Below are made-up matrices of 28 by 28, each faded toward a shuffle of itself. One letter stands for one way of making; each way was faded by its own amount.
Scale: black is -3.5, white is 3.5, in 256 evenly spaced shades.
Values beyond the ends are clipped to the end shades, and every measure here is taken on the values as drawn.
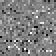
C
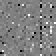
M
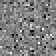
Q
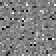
C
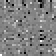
M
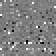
C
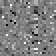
M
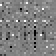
M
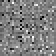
Q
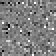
C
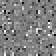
M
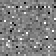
C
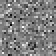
Q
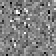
Q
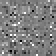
M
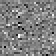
Q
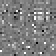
M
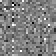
Q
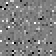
M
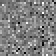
Q
